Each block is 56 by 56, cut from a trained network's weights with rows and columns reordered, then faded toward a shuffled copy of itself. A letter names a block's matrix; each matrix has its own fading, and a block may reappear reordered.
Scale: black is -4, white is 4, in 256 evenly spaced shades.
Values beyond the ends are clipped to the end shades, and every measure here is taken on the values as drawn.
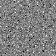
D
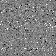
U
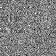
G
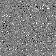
U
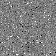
U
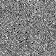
G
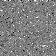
U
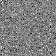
D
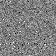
G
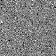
D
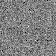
G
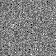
G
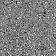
U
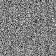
G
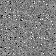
U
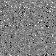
U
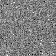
G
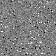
U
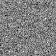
G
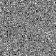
D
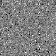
D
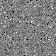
U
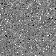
U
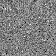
G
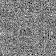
G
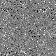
U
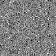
D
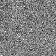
G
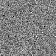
G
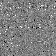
U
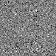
D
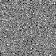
D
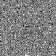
D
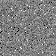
U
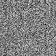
G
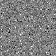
D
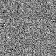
G
